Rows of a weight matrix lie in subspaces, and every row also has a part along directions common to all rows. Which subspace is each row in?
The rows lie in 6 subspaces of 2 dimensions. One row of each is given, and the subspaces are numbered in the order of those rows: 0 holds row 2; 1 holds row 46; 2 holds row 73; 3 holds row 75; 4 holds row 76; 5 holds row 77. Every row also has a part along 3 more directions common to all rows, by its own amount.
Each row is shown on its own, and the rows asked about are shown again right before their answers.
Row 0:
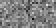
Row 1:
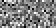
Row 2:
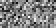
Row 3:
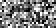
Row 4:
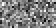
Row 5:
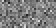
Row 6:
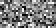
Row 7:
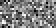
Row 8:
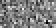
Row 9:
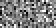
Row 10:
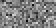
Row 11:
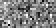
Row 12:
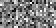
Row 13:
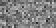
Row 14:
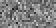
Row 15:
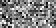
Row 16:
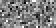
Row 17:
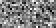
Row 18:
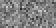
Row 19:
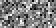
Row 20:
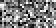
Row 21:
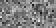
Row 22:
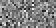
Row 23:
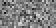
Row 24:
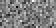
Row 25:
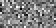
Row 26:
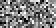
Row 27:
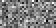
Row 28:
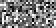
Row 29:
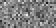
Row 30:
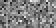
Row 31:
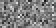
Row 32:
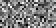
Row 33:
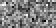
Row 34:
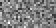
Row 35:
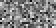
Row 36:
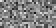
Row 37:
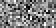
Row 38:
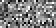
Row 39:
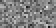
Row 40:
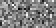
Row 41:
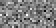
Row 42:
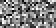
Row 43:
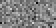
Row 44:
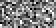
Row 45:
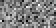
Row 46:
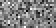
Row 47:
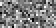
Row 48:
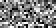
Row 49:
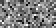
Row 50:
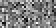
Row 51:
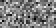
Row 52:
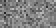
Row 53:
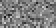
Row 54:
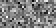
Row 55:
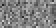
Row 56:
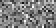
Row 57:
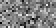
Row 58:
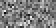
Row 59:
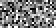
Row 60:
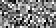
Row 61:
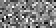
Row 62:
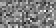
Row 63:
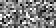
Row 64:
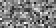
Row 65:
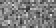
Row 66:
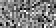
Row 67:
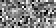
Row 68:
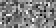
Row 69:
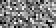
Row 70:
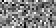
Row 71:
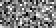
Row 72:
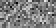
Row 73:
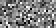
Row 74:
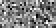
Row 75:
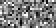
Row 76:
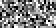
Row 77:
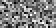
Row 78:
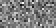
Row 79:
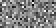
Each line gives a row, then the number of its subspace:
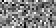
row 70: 2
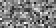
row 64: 5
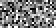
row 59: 0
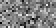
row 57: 2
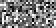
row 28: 0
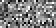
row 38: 2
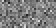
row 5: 2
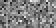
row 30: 4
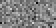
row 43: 4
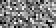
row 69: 4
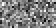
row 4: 0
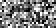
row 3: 5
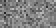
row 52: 3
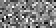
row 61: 3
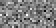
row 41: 2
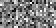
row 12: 0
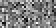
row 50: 3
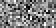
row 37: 2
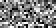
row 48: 5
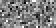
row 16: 4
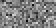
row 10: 0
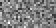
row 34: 1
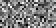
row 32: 0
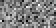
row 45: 0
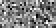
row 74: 4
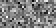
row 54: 5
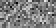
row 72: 0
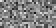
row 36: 5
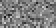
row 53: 3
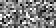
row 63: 3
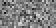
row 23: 2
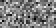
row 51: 0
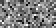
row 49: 0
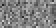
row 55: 3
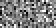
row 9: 1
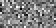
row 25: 1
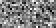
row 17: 4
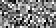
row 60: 2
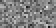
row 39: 5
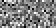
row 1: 2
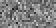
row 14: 5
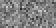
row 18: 1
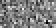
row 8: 4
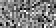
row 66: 1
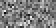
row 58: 2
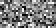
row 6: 5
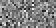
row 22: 1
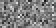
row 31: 0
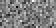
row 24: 4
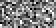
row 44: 4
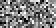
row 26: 4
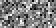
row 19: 1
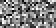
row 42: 3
